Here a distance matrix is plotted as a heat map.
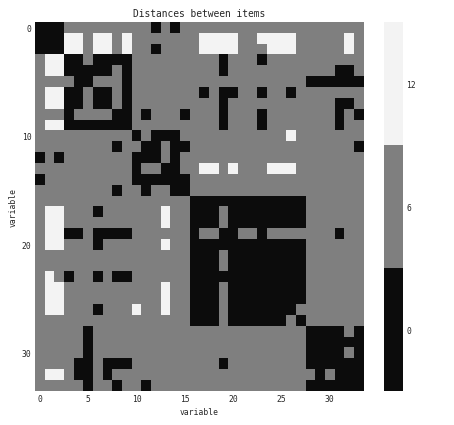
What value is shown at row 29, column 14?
6
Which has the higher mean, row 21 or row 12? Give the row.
12
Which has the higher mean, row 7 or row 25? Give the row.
7
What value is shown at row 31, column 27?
6
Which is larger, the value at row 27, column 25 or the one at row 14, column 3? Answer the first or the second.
the second
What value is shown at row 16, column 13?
6
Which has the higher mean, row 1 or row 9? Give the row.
1
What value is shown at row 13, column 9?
6
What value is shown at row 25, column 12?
6
